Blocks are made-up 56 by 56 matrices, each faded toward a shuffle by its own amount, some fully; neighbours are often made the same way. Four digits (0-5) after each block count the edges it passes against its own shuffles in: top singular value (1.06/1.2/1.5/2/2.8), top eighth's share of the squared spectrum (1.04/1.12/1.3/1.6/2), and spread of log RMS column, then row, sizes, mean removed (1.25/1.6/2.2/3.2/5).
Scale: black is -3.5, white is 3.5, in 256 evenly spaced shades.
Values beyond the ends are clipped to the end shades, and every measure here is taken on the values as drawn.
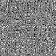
3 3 1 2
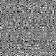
3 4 2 2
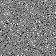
0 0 0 0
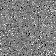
1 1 0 0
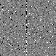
3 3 1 0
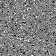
1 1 0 0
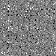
3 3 2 1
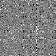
3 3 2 1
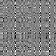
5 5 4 3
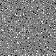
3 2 1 1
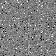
2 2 0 0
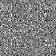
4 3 1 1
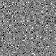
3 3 1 2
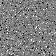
1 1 0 0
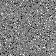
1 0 0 0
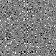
3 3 1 1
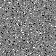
0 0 0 0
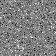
0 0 0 0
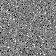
1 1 0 0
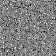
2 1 0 0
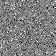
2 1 0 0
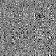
4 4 2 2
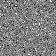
0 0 0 0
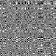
4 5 2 3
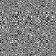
4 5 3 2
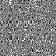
3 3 1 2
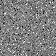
0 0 0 0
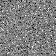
2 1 0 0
